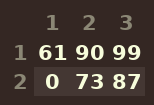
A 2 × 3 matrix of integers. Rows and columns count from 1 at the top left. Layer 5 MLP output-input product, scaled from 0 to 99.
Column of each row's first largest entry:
3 3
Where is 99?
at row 1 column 3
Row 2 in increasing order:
0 73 87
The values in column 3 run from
87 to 99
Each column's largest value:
61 90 99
